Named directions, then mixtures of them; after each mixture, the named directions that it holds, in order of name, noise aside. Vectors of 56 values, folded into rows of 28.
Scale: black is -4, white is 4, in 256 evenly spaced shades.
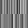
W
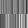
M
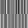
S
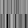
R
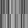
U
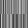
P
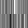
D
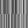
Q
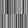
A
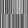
A, D, P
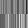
M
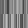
A, U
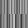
R, U, W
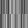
U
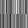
D, Q, S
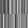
Q, S, U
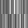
D, Q, U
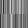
P, R, U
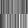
M, U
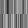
A, U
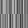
Q, W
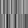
Q, R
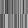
A, M, Q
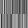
P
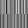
S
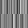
W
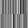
W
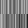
M, S, U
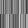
M, P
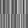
Q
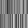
A, M, W
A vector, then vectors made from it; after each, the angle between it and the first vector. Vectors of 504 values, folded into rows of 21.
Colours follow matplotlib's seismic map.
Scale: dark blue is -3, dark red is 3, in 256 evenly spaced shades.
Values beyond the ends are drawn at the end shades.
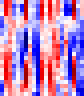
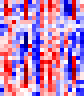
nearly parallel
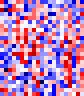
partly opposed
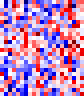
partly opposed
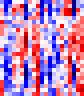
nearly opposite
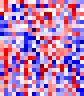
partly aligned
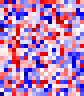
orthogonal
